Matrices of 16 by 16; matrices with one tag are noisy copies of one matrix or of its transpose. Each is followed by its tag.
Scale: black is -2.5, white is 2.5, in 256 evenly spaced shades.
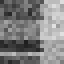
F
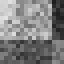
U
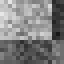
U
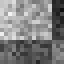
U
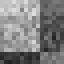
U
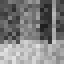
F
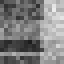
F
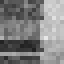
F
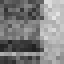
F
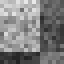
U
